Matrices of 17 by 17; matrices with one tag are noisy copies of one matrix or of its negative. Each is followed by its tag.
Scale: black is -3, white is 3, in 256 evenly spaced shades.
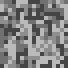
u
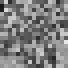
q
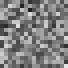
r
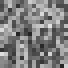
u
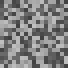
r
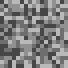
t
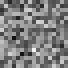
t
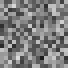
r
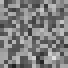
r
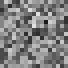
r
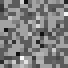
r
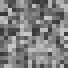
u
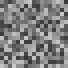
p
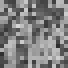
u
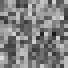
u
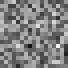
p
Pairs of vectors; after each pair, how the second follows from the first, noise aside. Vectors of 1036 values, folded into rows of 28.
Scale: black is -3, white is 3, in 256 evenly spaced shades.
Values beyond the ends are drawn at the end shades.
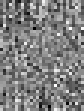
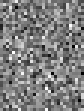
shuffled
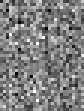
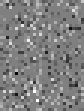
partly zeroed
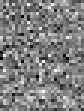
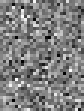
shuffled
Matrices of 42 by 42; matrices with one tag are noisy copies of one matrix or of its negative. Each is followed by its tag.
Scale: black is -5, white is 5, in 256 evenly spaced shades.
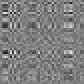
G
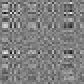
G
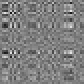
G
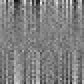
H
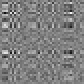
G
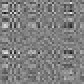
G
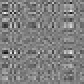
G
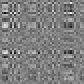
G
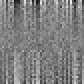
H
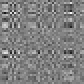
G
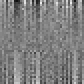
H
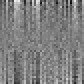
H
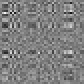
G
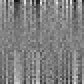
H
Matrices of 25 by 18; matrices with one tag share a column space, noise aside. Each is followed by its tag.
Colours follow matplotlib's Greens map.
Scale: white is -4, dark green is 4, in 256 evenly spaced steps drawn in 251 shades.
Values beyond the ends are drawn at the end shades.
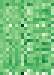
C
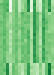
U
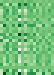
C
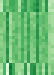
U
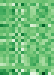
C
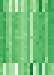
U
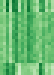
U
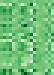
C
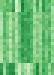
U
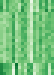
U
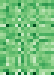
C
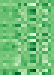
C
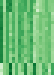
U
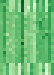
U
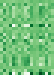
C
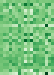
C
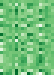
C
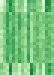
U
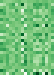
C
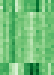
U
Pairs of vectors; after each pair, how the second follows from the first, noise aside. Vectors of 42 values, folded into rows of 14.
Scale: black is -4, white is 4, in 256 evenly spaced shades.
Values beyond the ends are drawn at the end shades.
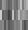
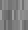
shrunk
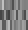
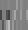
partly zeroed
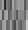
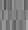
shrunk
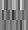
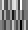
scaled up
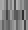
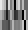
scaled up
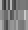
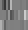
partly zeroed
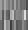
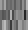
sign-scrambled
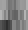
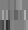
partly zeroed
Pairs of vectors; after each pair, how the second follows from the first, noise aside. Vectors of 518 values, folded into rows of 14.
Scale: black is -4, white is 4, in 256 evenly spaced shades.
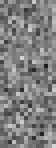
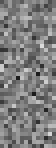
shuffled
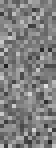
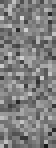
shuffled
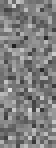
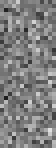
shuffled
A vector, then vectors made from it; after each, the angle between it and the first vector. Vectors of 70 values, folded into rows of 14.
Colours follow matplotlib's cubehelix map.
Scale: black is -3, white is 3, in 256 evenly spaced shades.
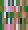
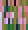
nearly opposite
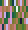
partly aligned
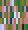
orthogonal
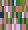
partly aligned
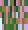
partly opposed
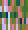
partly aligned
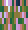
partly aligned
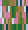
orthogonal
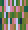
nearly parallel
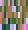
partly opposed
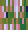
partly aligned
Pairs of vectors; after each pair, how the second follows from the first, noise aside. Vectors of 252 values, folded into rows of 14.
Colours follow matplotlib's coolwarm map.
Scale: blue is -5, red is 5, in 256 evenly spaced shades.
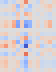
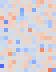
shuffled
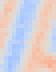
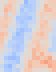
copied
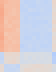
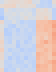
reversed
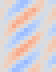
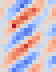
scaled up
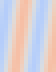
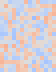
shuffled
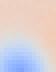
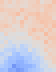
copied
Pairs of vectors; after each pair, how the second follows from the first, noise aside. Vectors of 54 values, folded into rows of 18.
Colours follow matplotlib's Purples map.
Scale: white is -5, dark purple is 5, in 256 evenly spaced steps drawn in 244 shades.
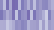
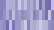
wrapped around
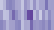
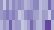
wrapped around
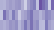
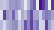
scaled up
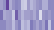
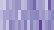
wrapped around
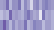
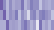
wrapped around
